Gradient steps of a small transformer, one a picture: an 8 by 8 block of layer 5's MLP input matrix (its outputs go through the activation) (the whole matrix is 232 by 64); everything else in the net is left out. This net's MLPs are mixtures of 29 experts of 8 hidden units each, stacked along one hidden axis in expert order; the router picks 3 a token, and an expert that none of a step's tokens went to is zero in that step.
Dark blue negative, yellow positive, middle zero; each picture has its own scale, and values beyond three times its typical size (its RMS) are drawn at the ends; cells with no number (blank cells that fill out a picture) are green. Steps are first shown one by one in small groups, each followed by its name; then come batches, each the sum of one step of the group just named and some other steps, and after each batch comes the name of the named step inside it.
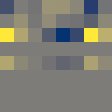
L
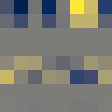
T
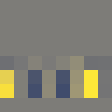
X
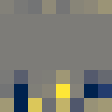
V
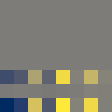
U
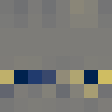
T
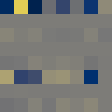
U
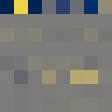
V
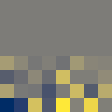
U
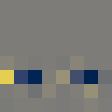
X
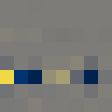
V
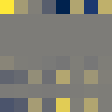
U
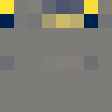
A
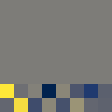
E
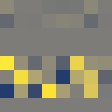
A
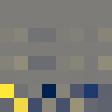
E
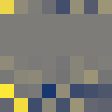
E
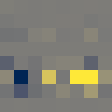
A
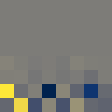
E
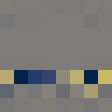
A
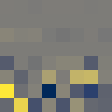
E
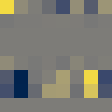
A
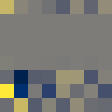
E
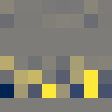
A
